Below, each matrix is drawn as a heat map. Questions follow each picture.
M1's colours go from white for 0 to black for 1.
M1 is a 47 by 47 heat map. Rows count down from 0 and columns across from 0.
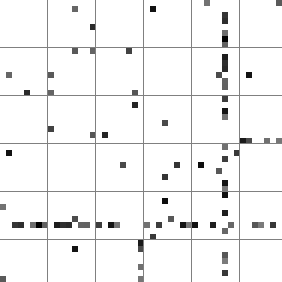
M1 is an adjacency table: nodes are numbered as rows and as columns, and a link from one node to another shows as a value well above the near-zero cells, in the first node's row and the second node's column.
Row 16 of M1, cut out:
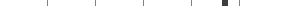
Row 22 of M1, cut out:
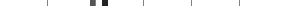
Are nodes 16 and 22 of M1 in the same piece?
no
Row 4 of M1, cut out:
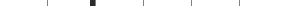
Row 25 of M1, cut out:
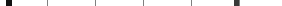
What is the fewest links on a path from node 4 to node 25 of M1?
5
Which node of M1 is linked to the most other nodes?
node 37
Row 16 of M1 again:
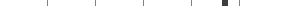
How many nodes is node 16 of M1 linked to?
1
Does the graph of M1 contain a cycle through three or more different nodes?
no
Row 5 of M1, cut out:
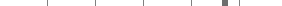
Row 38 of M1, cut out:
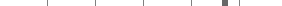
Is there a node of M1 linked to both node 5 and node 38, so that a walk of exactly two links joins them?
yes
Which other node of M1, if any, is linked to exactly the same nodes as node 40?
node 44
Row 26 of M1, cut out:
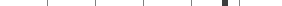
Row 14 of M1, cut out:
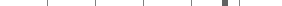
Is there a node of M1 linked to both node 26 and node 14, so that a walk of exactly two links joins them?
yes
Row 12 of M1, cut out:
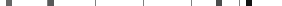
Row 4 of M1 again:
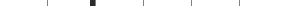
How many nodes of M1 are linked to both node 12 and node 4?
0
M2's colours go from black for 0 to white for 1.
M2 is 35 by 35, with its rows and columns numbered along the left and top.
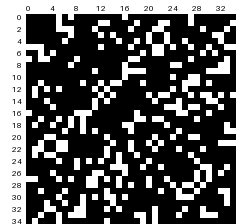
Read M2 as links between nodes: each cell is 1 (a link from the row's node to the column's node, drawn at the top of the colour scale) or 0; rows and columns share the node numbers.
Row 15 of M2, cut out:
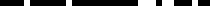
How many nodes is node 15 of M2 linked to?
8
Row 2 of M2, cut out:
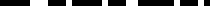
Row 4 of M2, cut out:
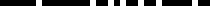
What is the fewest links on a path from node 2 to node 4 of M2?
2
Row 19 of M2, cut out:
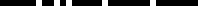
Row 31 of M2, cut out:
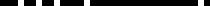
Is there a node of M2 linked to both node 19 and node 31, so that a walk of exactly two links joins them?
yes
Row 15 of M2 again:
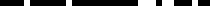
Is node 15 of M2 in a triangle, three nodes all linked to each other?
yes
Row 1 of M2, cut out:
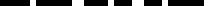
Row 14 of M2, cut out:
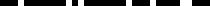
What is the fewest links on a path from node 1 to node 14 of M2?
2
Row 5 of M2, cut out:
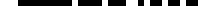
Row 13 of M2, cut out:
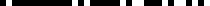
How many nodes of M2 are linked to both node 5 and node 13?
6
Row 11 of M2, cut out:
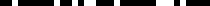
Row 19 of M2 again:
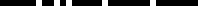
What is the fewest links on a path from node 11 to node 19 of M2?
1
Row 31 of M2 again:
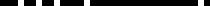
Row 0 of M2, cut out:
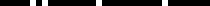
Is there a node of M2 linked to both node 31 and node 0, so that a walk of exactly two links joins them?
no
